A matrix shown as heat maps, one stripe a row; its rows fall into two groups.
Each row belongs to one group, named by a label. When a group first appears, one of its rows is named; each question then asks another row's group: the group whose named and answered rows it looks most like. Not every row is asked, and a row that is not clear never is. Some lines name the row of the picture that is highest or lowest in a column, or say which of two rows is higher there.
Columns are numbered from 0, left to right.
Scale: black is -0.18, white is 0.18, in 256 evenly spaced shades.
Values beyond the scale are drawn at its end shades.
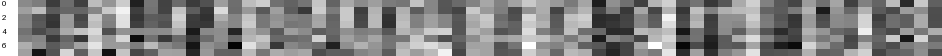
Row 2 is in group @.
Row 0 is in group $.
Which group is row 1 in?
@
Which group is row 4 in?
@
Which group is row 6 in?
@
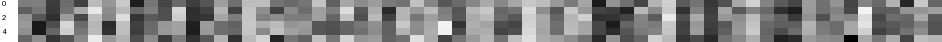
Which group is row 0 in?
$
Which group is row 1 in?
@
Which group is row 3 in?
@
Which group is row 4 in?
@
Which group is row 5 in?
$
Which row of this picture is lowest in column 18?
5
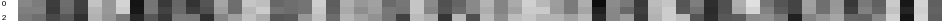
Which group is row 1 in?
$
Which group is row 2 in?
$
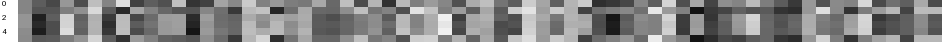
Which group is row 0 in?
@
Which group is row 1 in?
$
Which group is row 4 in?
@
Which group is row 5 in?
$
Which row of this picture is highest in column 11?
0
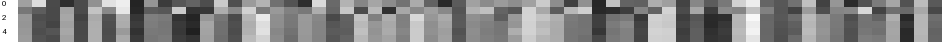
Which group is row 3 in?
$
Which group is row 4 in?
$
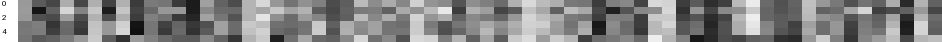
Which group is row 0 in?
$
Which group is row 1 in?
@
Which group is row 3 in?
$
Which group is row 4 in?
$
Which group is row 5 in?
$
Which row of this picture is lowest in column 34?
1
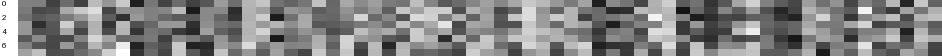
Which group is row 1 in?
@
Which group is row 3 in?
@
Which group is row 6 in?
@
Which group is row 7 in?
@
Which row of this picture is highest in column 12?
5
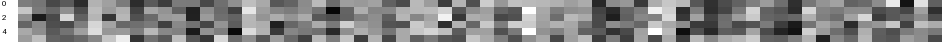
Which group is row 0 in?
$
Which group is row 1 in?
@
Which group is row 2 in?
@
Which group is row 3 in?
$
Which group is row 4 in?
@
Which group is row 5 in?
@
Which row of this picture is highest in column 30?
2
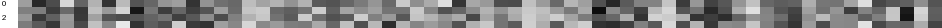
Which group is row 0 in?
@
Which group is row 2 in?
$
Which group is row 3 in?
@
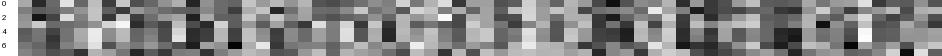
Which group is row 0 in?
@
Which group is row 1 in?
$
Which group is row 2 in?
@
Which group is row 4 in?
@
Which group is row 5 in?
@
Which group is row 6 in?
$
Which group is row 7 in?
$
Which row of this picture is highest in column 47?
7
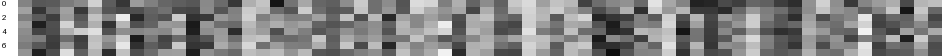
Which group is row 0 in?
$
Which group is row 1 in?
$
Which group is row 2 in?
@
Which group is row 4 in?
@
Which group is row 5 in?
$
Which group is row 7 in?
@
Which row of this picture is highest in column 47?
1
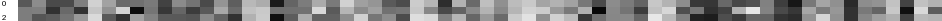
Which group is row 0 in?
$
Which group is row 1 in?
$
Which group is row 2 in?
$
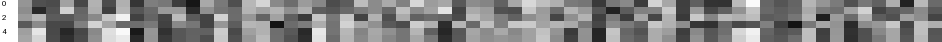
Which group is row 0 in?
$
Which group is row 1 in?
@
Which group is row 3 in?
$
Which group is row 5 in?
$
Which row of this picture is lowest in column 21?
1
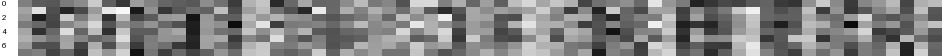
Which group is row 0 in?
$
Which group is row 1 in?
$
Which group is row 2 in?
@
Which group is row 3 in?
$
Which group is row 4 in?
@
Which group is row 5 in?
@
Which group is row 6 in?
$
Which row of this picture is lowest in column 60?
1
